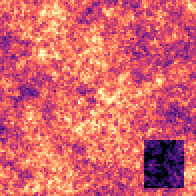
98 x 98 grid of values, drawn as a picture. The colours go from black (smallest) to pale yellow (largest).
The bottom right is the ninth with the lowest average. In the bottom right lies a patch that is lower than the rest. No regular stripes run through it. The halves do not mirror each other. The texture is blotchy.
